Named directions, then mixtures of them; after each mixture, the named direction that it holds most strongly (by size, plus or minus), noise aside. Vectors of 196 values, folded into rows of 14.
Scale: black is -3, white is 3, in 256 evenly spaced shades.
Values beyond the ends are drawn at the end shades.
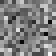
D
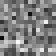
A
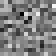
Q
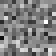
A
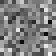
D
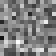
A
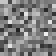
Q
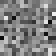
D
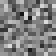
Q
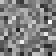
D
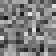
A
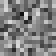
Q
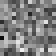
A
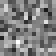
A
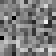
A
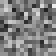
Q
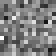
A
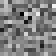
Q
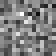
Q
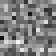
A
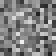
D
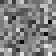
D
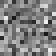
D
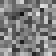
D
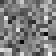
D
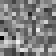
A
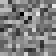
Q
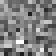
A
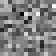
Q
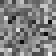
D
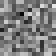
Q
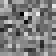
Q
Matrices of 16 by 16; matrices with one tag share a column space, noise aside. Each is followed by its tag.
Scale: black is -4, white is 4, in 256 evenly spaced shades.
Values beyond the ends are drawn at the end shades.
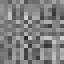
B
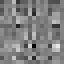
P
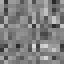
P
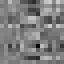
P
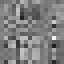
B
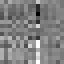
B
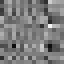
P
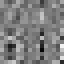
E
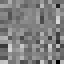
E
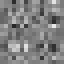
P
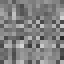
B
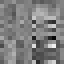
B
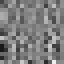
E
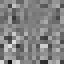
E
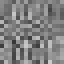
B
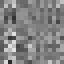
E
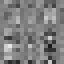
E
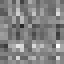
P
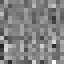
E
